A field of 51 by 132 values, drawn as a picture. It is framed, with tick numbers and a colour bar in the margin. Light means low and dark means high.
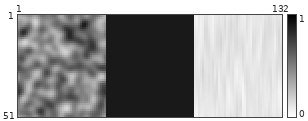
The table splits into one row of 3 panels. Panel 1,1: middling, blotchy, strong in contrast. Panel 1,2: very high, flat. Panel 1,3: very low, streaked downward, faint in contrast.
